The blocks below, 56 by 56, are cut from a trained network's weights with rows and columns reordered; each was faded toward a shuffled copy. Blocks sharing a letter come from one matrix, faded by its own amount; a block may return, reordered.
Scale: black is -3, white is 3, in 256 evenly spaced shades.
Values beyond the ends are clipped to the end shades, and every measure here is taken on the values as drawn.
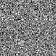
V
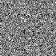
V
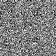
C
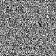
V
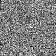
C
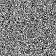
C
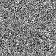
C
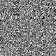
V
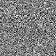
V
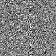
V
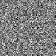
V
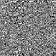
V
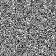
C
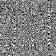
V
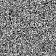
C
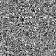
V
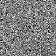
V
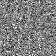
C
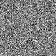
C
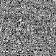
V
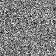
C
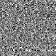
V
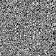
V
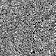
V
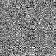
V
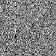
V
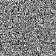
V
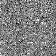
C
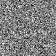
C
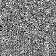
C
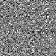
V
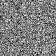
C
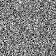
C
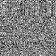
V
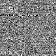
V
